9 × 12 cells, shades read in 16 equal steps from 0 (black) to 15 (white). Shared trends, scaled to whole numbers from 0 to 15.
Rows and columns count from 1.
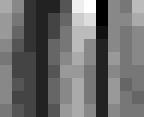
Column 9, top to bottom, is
0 0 1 2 2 2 2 2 2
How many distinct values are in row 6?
6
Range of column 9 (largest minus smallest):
2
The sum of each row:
85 82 77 75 75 72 74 73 74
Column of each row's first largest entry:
8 8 7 7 7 6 7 7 7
